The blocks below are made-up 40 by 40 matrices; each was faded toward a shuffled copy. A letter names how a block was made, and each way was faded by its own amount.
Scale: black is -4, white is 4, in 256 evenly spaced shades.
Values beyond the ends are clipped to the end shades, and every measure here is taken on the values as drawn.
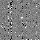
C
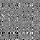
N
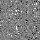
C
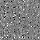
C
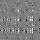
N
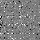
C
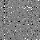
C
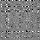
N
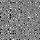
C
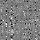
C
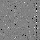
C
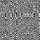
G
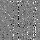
C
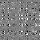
N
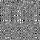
G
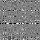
N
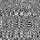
G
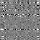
N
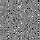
C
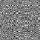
G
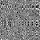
G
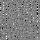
C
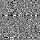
G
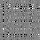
N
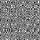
G
